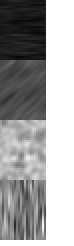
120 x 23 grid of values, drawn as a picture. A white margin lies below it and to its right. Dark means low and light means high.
It is made of 4 by 1 panels. Panel 1,1: very low, streaked across, faint in contrast. Panel 2,1: low, slanting up to the right, faint in contrast. Panel 3,1: high, blotchy. Panel 4,1: middling, streaked downward, strong in contrast.
